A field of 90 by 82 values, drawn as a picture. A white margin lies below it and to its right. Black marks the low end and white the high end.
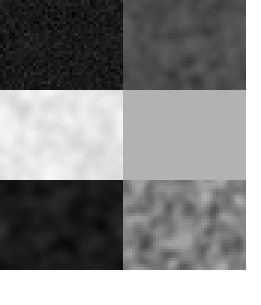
It is made of 3 by 2 panels. Panel 1,1: very low, fine-grained, faint in contrast. Panel 1,2: low, blotchy, faint in contrast. Panel 2,1: very high, blotchy, faint in contrast. Panel 2,2: high, flat. Panel 3,1: very low, blotchy, faint in contrast. Panel 3,2: middling, blotchy.
